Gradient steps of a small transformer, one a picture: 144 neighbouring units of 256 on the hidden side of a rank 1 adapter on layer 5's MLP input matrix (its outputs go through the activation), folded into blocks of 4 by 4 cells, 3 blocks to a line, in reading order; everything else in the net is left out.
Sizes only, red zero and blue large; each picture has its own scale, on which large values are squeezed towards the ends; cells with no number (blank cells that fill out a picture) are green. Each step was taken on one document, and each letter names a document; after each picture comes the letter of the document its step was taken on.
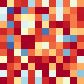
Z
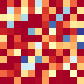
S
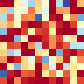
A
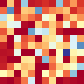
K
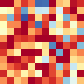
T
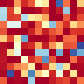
A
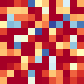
A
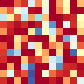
A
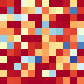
S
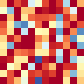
Z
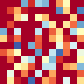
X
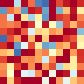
T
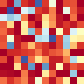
S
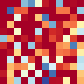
X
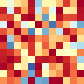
K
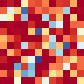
S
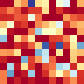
A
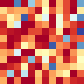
T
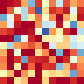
K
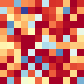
Z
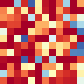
A
